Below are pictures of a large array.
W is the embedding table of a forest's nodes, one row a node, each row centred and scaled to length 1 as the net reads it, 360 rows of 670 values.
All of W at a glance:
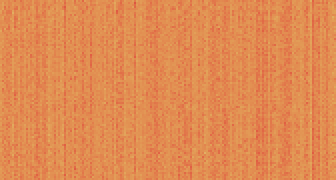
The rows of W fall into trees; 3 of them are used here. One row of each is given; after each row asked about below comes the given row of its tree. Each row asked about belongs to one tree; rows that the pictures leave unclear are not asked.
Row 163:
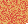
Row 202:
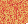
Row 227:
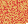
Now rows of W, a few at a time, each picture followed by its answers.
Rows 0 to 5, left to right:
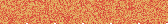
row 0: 163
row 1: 227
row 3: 202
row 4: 227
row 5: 202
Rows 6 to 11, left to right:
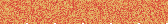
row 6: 202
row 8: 227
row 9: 202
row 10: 163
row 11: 202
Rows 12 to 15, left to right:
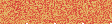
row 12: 202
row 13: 227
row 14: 227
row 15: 227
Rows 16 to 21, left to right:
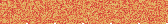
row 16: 227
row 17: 227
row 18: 227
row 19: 202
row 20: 227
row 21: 163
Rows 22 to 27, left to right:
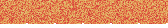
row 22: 163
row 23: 163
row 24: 227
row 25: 163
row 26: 163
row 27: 163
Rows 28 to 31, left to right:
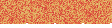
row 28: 163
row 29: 202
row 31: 163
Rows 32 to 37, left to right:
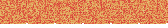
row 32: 227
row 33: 227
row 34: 202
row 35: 227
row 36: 227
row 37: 227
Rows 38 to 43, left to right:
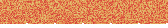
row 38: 163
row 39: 227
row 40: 163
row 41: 163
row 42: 227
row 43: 227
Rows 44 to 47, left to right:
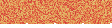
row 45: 227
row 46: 202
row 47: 163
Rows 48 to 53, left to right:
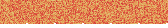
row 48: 202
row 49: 163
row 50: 227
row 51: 163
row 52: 227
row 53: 227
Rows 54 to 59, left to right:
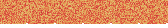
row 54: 163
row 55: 227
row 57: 163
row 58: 163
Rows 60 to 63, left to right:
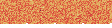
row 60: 163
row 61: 227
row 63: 163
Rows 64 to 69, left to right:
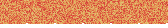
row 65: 202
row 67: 202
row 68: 227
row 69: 163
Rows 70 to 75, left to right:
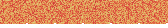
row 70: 202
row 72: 163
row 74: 202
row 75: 202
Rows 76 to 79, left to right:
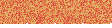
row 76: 202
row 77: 163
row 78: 163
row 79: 227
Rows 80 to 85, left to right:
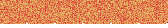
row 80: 227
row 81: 227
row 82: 202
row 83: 202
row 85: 202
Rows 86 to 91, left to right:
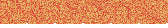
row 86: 227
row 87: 163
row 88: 202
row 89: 202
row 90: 202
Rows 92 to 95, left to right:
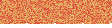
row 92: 227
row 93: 202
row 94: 227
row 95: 163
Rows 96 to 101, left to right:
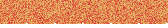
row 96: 163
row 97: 163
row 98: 227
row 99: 163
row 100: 163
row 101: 163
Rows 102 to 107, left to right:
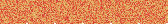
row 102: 227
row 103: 202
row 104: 227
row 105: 227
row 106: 163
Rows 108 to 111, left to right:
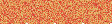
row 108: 163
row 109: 163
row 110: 163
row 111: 202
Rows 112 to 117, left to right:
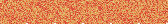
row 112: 163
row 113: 202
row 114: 202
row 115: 202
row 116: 163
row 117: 227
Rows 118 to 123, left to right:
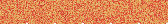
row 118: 227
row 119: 163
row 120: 163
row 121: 163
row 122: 227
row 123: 202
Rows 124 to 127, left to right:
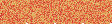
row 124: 163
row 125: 202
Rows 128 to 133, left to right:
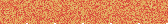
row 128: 202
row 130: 163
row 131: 163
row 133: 227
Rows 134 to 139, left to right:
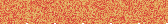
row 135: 202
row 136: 163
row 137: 202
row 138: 227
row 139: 163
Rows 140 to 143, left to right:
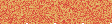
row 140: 163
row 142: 202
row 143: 163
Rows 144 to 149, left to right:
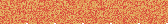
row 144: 227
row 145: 163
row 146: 227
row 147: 227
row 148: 163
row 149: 163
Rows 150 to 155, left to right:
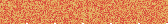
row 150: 227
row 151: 227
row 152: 163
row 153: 202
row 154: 163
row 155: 163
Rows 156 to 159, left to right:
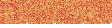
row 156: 202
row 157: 163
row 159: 202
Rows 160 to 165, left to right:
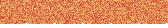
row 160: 227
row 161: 163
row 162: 163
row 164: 202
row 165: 163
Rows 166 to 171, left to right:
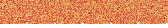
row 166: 227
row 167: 227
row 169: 227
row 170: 163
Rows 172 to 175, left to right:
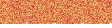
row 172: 202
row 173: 227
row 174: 163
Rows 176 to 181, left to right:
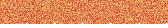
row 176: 227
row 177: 163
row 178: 163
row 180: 227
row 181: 163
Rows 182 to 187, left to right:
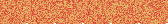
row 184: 227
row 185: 163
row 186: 227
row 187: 202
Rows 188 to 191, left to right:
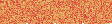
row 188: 227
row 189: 163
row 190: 202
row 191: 227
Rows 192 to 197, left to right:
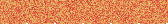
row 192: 163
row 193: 227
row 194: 202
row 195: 163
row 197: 227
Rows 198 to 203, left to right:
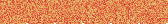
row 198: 227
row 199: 227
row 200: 163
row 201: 202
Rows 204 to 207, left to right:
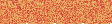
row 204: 227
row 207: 227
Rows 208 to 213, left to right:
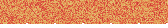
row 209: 202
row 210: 163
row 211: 202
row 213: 202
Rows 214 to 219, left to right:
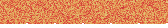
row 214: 202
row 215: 202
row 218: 163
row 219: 202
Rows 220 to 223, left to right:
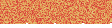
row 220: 227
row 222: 163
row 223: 202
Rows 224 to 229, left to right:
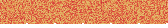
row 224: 163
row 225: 163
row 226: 202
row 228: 163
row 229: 227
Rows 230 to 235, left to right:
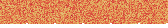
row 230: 227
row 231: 202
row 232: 202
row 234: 227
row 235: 163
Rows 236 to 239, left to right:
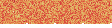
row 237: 163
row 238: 163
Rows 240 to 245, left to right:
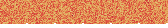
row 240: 163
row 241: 163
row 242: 202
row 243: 227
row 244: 227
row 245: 163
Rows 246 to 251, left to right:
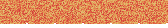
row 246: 227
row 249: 227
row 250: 163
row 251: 163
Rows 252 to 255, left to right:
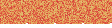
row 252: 163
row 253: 163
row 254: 227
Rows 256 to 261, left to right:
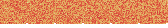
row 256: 202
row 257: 163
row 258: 163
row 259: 163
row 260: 163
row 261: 227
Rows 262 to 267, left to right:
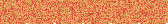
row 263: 163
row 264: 202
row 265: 163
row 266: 227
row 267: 163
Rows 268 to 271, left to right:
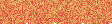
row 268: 163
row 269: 163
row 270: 163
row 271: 163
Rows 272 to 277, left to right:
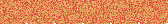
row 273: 163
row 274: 227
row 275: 227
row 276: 227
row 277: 202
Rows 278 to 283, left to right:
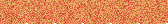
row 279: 163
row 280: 163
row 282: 163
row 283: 227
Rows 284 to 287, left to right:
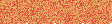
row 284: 227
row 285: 163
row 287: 163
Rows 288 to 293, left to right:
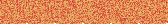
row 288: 227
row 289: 227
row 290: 227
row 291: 202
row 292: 163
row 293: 227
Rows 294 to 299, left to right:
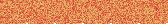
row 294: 227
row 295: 163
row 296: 227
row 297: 202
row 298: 163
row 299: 202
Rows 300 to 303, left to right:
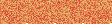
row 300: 163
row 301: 163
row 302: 202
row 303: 163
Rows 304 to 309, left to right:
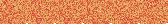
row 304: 163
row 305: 163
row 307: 163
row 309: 163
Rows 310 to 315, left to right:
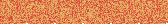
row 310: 227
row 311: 227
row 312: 202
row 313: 202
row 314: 227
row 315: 227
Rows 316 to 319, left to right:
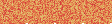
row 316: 163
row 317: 227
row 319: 202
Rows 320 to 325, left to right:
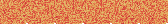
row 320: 163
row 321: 227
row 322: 227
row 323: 227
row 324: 163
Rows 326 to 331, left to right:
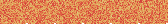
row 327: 163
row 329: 163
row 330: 163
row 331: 227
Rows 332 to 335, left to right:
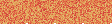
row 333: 202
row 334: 202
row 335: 202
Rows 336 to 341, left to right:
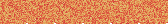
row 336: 202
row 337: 163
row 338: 202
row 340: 227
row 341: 202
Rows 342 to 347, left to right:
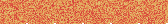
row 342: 202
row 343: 163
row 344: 227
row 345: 163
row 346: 163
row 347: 163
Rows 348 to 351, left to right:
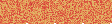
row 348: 227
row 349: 202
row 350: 163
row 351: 227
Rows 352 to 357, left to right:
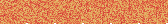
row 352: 163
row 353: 202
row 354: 163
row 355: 202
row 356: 227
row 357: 202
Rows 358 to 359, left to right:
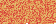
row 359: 227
